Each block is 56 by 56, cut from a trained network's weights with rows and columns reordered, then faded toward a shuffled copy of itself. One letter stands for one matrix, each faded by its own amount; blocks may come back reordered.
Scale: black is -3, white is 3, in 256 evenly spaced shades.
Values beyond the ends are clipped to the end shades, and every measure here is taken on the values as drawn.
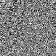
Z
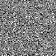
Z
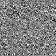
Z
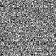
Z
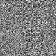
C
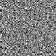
C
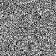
Z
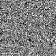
Z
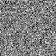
Z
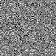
Z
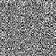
C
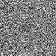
Z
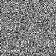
Z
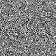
Z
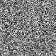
Z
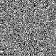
Z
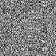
C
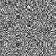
C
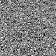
Z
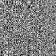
C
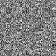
C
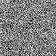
Z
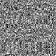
C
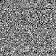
Z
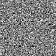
Z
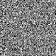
Z
